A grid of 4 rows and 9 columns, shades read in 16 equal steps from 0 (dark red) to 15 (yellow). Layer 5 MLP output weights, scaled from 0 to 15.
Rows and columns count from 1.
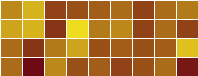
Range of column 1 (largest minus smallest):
4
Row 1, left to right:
9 12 4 5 6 7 4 7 8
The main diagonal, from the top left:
9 12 8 5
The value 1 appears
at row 4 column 9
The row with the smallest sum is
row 4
